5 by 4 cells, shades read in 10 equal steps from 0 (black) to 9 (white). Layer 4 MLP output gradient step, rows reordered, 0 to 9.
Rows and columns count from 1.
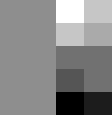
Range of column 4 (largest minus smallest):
6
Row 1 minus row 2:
0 0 2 1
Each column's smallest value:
5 5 0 1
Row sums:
26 23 18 17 11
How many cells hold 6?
1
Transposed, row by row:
5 5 5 5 5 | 5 5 5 5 5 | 9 7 4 3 0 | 7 6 4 4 1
